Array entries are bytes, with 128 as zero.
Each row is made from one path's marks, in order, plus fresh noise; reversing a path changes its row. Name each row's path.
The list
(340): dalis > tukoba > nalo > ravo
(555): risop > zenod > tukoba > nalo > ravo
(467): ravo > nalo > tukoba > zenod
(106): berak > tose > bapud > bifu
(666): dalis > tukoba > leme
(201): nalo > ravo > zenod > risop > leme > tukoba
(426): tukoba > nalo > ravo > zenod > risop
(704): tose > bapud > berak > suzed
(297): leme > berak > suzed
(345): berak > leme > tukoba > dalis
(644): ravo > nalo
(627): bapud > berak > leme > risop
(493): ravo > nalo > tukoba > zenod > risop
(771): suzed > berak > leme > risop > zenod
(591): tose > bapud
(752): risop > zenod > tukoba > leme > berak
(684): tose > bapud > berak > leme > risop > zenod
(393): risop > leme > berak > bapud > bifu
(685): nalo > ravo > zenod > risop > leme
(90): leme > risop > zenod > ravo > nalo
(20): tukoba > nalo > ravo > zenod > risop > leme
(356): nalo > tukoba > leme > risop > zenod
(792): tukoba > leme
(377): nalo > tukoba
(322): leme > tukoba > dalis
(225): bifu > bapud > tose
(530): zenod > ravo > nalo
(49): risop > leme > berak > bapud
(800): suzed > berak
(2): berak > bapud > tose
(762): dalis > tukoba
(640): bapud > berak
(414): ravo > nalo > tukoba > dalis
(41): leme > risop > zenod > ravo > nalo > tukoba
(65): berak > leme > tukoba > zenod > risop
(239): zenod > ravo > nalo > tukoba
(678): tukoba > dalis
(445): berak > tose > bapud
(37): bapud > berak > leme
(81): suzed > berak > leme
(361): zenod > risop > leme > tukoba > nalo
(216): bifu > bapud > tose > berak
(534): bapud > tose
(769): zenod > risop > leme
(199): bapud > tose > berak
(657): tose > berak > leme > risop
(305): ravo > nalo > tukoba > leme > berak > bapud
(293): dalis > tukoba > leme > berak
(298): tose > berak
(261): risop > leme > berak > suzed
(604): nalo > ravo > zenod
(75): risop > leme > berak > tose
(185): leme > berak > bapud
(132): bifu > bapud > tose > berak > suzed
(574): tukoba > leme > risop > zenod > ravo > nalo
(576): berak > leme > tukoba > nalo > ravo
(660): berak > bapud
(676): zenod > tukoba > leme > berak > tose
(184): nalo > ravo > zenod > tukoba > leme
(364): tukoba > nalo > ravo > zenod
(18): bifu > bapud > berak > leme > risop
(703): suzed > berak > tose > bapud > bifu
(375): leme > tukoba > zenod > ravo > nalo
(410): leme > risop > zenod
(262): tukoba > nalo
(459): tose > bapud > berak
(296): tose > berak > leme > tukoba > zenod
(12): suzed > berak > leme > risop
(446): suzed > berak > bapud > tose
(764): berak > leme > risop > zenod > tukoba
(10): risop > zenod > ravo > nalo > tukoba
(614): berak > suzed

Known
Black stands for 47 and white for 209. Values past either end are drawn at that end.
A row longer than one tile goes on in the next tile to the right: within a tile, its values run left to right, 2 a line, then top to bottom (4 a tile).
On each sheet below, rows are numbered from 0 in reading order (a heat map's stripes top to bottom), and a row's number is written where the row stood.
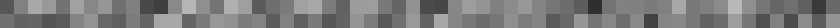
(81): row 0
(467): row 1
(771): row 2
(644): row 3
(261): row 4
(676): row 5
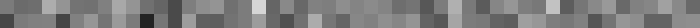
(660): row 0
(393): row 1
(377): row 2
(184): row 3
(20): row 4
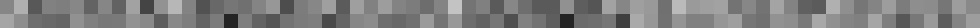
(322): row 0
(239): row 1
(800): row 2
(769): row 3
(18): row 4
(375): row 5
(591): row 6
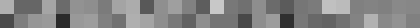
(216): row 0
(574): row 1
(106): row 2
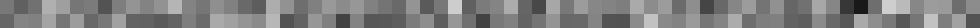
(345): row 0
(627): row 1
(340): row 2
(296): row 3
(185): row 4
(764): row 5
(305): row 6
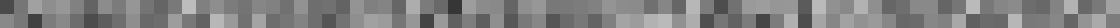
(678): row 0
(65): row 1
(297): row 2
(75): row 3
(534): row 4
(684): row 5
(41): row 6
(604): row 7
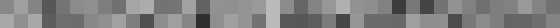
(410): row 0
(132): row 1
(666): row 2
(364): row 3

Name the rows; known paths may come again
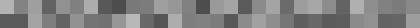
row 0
(356)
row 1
(685)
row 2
(12)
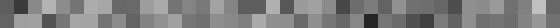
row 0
(493)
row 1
(375)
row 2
(530)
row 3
(49)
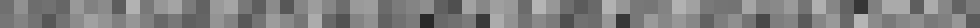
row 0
(297)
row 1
(771)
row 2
(298)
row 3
(18)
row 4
(2)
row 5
(459)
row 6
(414)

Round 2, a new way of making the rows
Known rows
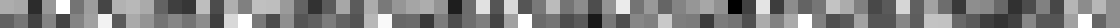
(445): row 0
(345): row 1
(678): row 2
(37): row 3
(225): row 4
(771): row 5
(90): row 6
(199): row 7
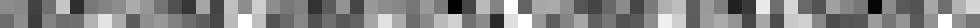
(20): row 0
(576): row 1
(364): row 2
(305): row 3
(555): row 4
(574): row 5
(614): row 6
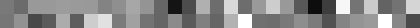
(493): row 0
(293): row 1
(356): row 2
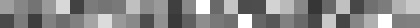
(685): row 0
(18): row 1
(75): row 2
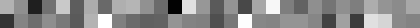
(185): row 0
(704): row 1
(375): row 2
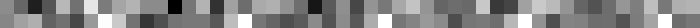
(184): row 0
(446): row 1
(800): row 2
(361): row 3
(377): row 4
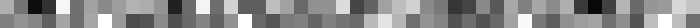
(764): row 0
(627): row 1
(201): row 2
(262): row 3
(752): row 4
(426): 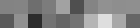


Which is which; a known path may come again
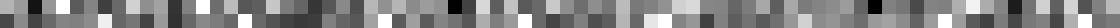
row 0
(684)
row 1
(18)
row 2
(199)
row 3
(12)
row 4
(65)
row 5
(604)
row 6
(261)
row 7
(37)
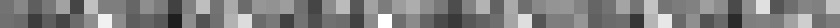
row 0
(340)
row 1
(534)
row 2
(640)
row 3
(762)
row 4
(644)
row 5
(769)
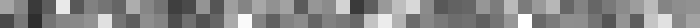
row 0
(410)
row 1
(262)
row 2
(201)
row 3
(377)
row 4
(467)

